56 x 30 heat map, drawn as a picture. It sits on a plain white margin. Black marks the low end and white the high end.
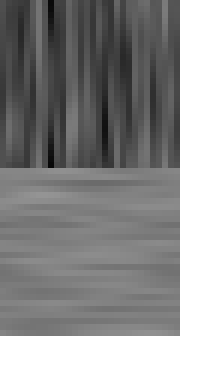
It is made of 2 by 1 panels. Panel 1,1: low, streaked downward. Panel 2,1: middling, streaked across, faint in contrast.
